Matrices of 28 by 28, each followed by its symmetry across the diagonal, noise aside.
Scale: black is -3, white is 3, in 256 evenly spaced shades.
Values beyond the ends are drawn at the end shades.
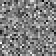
antisymmetric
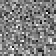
antisymmetric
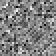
symmetric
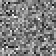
neither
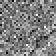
symmetric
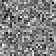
neither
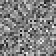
symmetric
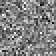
neither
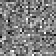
neither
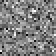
neither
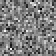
neither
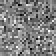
antisymmetric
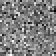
antisymmetric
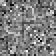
symmetric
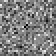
symmetric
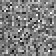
antisymmetric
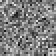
symmetric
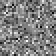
antisymmetric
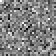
symmetric
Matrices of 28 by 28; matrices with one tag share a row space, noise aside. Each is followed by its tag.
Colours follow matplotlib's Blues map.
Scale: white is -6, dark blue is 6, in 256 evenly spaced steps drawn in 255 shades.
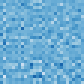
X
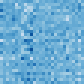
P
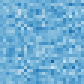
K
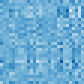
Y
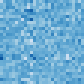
P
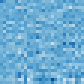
K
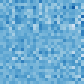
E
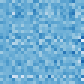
E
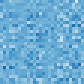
Y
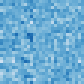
P
